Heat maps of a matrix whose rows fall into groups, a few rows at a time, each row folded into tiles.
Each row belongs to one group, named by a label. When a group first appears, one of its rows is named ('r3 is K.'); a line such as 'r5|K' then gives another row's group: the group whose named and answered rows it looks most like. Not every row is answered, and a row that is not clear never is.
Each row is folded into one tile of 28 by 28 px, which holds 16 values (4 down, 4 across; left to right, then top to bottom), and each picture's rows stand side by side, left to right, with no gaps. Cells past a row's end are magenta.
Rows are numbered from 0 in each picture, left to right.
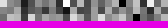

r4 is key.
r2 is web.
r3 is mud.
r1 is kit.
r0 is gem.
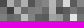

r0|web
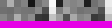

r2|kit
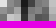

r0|gem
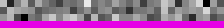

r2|mud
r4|kit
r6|key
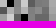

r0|key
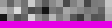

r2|key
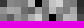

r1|key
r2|gem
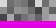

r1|web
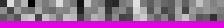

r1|kit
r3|gem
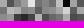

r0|key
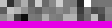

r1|web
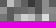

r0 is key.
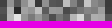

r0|mud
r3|gem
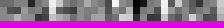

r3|gem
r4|gem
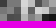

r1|key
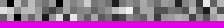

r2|kit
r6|key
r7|web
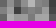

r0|mud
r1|gem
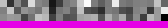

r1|gem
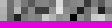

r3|mud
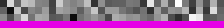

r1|gem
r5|web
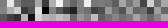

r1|mud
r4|web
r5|web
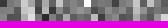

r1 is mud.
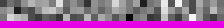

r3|kit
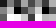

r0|mud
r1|mud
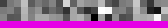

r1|mud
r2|web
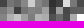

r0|mud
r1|gem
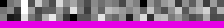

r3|mud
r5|kit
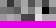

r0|key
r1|mud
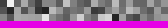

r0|web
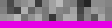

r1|key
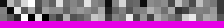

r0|web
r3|gem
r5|kit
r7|gem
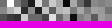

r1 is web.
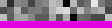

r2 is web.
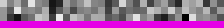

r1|gem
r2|kit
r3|gem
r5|key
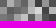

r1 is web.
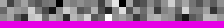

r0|key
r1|mud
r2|kit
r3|kit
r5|mud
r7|mud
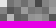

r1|key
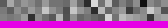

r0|web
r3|web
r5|kit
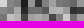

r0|gem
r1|key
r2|mud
